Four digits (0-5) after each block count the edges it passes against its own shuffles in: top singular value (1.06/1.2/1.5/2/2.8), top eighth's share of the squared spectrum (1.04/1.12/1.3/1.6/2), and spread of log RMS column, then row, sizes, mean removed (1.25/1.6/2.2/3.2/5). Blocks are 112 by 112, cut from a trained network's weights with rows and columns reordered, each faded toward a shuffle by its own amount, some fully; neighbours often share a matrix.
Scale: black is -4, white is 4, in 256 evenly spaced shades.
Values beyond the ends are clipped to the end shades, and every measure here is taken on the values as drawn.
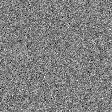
0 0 0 0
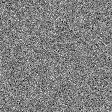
0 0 0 0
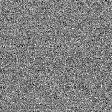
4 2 0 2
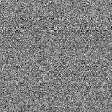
4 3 1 2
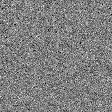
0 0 0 0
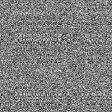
4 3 1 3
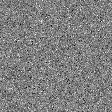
1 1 0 0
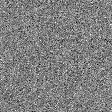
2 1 0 0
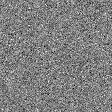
0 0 0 0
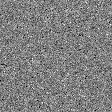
0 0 0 0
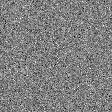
1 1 0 0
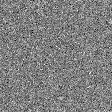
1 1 0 0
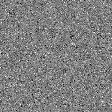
2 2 0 1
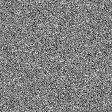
1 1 0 0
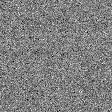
1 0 0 0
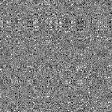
4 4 2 3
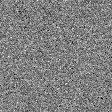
2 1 0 0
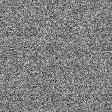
3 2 0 1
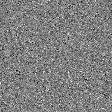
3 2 0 1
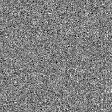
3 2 1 2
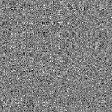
4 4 2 3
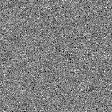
3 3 1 2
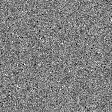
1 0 0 0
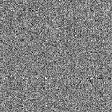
3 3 1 2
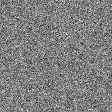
2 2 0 1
